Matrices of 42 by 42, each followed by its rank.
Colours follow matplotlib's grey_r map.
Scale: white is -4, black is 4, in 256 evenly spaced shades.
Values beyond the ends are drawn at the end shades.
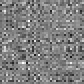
five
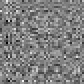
five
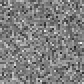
full rank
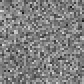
full rank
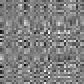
three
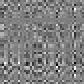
three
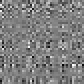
three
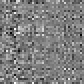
five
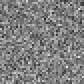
full rank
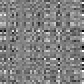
three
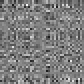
five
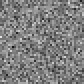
full rank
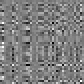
three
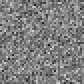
full rank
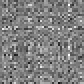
five
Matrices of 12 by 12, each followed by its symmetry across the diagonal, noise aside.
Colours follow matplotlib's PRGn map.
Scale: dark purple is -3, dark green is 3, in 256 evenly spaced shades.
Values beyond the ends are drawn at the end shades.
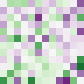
antisymmetric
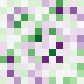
symmetric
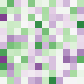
neither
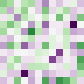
symmetric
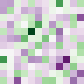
symmetric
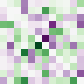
antisymmetric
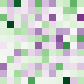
neither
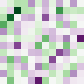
symmetric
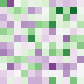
neither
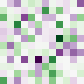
antisymmetric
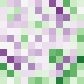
symmetric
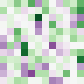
neither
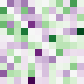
antisymmetric
